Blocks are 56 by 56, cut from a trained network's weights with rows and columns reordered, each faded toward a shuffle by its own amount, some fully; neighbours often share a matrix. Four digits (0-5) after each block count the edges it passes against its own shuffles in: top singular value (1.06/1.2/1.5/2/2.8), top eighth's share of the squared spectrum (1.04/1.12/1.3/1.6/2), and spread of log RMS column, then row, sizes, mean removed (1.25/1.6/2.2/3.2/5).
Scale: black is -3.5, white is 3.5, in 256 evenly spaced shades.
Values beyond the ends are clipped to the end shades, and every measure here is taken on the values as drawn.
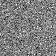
0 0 0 0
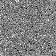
1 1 0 0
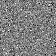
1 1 0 0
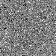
1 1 0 0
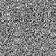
3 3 0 2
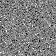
0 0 0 0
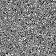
0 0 0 0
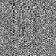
4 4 2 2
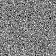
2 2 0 0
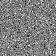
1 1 0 0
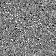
0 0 0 0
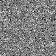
2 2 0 1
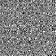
3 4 1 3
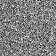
0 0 0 0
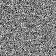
1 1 0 0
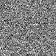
2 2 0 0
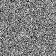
0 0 0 0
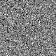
2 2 1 1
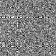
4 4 1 2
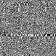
3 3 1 2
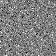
2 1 0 0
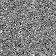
1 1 0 0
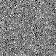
2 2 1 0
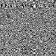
3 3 2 2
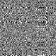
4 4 2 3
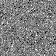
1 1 0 0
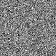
3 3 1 0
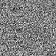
3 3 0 1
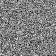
2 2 0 0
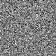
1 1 0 0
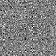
3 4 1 2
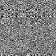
4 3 1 2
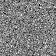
1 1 0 0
